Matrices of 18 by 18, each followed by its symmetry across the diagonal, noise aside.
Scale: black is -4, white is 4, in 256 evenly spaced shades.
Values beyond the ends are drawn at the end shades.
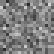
antisymmetric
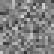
antisymmetric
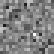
symmetric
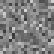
neither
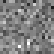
neither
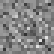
symmetric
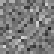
symmetric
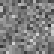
neither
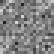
symmetric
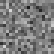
neither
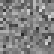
neither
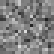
antisymmetric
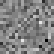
symmetric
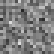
antisymmetric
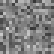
antisymmetric
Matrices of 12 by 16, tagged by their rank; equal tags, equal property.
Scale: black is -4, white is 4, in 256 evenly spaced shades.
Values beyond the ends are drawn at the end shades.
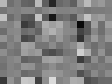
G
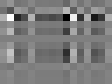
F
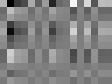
F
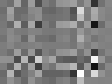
G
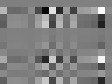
F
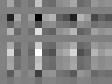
F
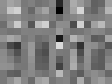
G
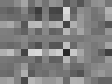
G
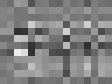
G
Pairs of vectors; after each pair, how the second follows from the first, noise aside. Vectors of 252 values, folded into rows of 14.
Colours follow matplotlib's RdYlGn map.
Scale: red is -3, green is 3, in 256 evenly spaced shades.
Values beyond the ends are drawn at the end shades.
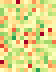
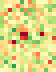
shuffled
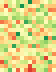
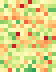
negated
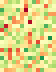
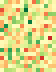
negated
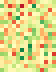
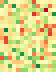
shuffled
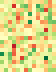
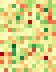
negated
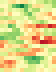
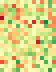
shuffled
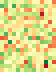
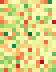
shuffled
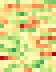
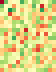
shuffled
